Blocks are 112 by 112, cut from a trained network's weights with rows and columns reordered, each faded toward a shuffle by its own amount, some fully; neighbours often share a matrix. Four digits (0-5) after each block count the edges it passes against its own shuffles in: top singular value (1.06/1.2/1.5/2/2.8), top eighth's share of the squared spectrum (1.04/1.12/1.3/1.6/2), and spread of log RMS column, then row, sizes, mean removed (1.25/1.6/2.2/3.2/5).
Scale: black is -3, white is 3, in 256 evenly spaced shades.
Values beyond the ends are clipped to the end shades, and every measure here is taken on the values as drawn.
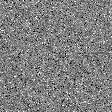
0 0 0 0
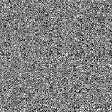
3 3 2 2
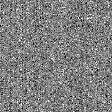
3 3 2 2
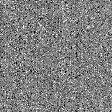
2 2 0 1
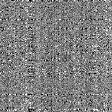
3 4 2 3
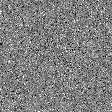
0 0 0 0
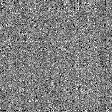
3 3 1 2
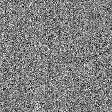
2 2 0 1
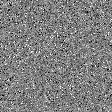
0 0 0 0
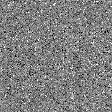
2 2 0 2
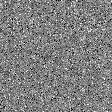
0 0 0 0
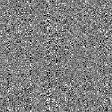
3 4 3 2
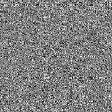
4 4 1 3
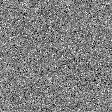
0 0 0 0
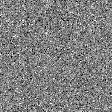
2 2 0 1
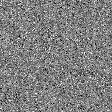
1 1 0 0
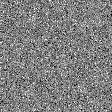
1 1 0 0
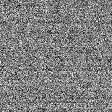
3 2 0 0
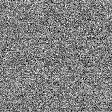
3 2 0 0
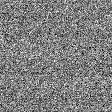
2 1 0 0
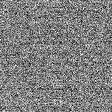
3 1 0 0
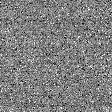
1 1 0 0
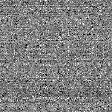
3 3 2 1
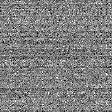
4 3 3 1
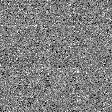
2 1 1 0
